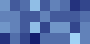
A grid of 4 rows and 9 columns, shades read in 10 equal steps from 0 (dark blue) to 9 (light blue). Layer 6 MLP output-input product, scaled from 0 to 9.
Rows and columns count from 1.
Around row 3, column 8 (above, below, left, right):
3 9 6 5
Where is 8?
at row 1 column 4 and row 3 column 4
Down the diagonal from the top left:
6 5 3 0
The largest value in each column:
6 5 4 8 5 6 6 9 5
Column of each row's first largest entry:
4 1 4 8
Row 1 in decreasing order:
8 6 5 4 4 3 3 2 1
